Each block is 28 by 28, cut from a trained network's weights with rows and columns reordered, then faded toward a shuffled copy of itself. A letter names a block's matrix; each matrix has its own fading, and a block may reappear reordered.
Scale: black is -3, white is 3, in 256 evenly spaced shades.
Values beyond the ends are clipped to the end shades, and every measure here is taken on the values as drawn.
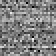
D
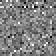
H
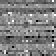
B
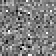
H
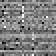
B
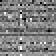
B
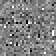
H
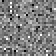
H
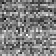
D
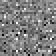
H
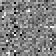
H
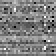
B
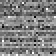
B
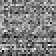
D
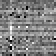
B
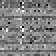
B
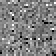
H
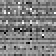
B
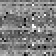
B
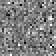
H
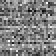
D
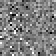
H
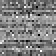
B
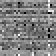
B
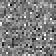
H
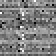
B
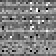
B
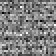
D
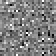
H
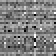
B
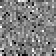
H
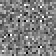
H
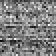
D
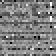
B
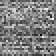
D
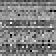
B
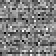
D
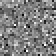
H
